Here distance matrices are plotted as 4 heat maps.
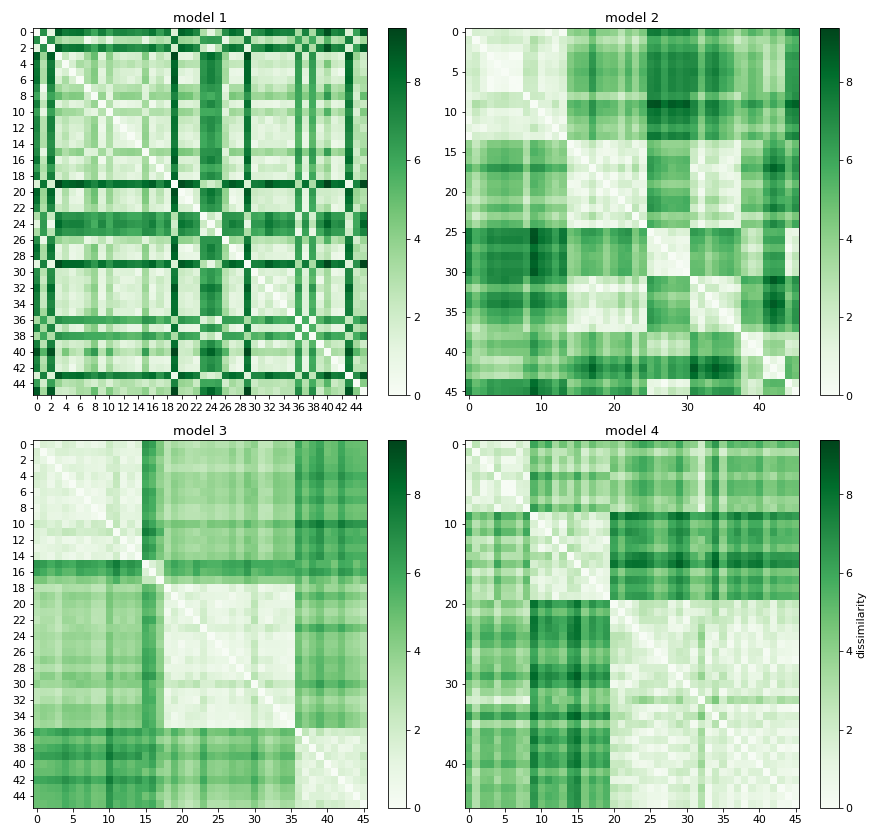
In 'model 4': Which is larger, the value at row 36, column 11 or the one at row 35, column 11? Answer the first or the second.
the first
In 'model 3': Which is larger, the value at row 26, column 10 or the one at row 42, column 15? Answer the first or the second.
the second
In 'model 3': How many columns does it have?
46
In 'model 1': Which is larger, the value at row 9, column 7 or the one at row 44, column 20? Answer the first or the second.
the second
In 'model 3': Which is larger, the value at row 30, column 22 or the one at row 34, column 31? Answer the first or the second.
the first
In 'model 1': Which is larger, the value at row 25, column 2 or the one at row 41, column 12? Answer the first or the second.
the first
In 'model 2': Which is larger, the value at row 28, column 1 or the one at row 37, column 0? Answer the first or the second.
the first
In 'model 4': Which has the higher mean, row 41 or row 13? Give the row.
13
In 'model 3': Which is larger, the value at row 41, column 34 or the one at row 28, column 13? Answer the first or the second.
the first
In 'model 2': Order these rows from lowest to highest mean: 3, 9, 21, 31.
21, 3, 31, 9
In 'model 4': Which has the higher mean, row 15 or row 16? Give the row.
15
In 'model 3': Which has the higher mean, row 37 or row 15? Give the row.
15
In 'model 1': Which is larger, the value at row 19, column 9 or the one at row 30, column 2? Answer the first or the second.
the first
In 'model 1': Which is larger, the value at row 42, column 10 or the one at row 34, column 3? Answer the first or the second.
the first
